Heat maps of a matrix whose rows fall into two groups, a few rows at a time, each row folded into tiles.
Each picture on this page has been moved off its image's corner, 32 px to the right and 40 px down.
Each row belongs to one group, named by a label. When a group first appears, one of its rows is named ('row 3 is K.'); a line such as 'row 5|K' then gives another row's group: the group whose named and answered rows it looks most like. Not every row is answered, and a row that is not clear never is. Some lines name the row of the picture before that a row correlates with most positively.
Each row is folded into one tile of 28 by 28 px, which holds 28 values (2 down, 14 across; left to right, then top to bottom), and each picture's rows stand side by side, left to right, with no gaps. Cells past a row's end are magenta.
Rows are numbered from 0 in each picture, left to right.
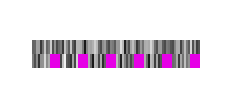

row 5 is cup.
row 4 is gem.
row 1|cup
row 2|gem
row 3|gem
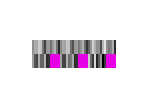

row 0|gem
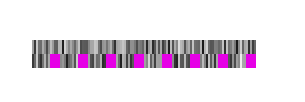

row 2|gem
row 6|cup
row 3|gem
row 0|cup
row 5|gem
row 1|cup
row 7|cup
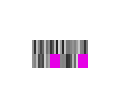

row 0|cup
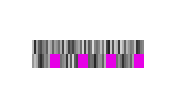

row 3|cup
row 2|cup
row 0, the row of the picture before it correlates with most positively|1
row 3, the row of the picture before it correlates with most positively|1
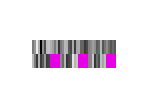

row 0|gem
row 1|cup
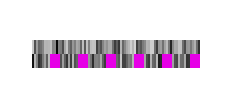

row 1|cup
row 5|gem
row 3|cup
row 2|gem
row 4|gem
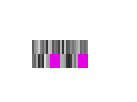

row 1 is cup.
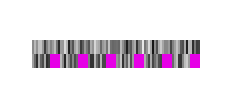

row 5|cup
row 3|cup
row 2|gem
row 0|gem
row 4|gem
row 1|gem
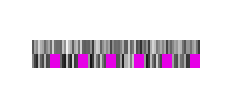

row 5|gem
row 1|gem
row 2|gem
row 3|cup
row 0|gem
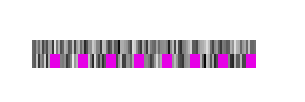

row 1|cup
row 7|gem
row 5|cup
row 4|cup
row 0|cup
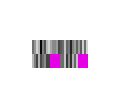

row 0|gem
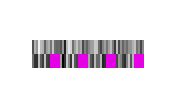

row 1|gem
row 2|gem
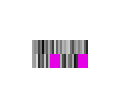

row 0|cup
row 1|gem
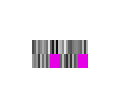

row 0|cup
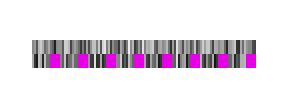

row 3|cup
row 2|gem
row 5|cup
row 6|gem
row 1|cup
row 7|cup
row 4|gem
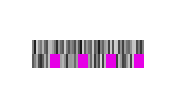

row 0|cup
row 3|cup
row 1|cup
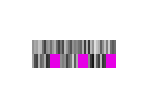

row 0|gem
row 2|gem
